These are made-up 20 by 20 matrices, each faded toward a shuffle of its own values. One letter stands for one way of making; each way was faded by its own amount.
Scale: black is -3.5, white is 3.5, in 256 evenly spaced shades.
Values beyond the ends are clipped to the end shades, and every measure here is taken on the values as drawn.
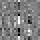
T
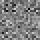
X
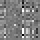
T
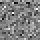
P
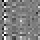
T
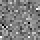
P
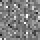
P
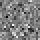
P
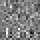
X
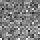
P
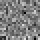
X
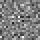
X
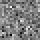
P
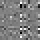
T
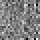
X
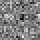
X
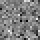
P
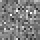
P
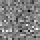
P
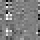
T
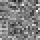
X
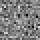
P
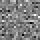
P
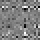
T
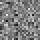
X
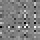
T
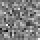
P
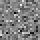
P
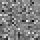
P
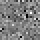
P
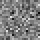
X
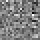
X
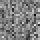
X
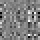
T
